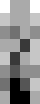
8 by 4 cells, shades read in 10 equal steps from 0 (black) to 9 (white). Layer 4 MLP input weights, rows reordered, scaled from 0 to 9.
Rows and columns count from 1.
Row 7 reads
4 0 3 7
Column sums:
49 27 34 53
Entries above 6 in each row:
2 2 0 1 2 0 1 0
